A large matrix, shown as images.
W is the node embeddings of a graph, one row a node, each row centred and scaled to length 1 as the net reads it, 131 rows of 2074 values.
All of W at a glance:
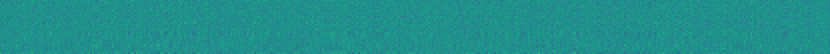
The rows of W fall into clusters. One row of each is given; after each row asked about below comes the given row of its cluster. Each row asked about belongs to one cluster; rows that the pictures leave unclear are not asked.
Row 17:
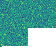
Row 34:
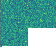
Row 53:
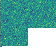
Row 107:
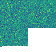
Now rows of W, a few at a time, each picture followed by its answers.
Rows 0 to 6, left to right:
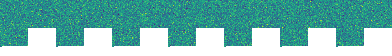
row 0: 17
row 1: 53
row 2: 107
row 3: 107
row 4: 107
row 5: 34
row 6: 53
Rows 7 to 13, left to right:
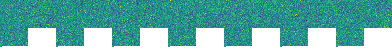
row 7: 107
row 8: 34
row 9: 34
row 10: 107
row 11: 107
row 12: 107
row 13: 17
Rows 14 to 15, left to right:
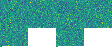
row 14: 34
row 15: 17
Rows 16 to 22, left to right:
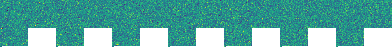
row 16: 53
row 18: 53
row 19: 107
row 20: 34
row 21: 34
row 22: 107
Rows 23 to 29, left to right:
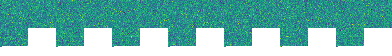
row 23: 53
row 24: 17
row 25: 17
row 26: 53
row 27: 53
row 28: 34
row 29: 17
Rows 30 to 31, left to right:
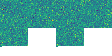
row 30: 17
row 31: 17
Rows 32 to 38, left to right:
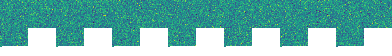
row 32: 107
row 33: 107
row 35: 17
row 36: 53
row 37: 107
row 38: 53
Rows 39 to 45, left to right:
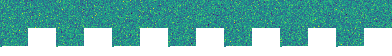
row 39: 34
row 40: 34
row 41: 34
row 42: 107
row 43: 34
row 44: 107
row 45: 53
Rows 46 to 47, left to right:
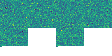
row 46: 17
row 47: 17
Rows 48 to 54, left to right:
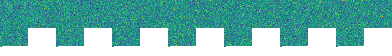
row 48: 107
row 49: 34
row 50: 53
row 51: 34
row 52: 53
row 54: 17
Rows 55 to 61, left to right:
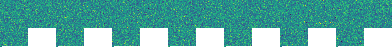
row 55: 53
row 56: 34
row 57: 34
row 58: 34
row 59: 34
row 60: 53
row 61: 107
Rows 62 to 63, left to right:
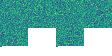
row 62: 53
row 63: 17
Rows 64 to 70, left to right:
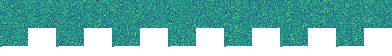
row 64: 107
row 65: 107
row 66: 53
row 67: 34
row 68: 34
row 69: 107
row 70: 107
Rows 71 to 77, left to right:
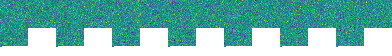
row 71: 53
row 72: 53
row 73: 17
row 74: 17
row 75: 34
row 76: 17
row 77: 34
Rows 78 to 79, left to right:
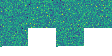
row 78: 107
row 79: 17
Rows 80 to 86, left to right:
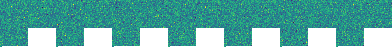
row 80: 107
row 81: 107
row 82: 17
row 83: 107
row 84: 107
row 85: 107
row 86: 107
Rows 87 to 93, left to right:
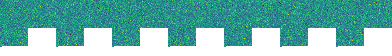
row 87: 17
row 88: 107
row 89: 34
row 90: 107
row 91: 107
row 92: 53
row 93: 34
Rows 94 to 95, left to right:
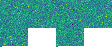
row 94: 53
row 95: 17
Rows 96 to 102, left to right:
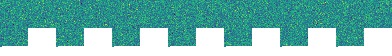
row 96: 53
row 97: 34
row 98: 107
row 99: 107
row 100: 53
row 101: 53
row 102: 107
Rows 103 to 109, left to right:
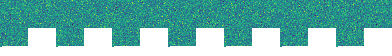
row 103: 53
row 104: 17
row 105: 17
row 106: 53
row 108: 53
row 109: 107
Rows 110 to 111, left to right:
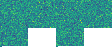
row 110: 53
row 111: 17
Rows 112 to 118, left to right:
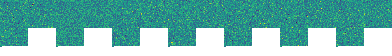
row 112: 17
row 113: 17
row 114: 53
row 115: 53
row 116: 53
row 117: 34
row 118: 17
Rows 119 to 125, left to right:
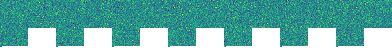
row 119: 53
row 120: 17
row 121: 17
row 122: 17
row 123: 34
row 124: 34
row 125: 107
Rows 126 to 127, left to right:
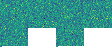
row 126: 53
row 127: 34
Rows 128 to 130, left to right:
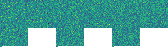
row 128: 34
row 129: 53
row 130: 107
